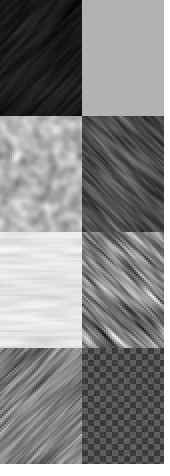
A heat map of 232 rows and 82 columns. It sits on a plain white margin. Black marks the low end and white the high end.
The table splits into 4 rows of 2 panels. Panel 1,1: very low, slanting up to the right, faint in contrast. Panel 1,2: high, flat. Panel 2,1: high, blotchy. Panel 2,2: low, slanting down to the right. Panel 3,1: very high, streaked across, faint in contrast. Panel 3,2: middling, slanting down to the right, strong in contrast. Panel 4,1: middling, slanting up to the right. Panel 4,2: low, checkered.
